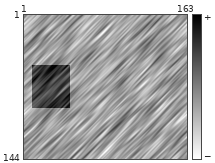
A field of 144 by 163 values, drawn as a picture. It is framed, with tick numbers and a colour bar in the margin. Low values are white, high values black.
The middle left is the ninth with the highest average. Most values sit low, with a long tail of high ones. In the middle left lies a patch that is higher than the rest. Overall the values sit about 40% of the way up the scale.
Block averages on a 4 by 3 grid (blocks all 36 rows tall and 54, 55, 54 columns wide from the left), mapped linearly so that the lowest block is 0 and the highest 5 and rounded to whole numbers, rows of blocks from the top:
1 0 1 / 5 1 1 / 5 1 1 / 1 1 1
